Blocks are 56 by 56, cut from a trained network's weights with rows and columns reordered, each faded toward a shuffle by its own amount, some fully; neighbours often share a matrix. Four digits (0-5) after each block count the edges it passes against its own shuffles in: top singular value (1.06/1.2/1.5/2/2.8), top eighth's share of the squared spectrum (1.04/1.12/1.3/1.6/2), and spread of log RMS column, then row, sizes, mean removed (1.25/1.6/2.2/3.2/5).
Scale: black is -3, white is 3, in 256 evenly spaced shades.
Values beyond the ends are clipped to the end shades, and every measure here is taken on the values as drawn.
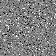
0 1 0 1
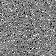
0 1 0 0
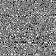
3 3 0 2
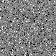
1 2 0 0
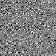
3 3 0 2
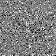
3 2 0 2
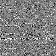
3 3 0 2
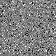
1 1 0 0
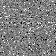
2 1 0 0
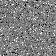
0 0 0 0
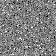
0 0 0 0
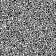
0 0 0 0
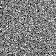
0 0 0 0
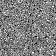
0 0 0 0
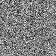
0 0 0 0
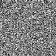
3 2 0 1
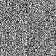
3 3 1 1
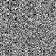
3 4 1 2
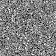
1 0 0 0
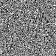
1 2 0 0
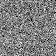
1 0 0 0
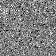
2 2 0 1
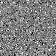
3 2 0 1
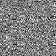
3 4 1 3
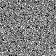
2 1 0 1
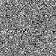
3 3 0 2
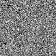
2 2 0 0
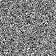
2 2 0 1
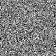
2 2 0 0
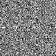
3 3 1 1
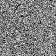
2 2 0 0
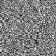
3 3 1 1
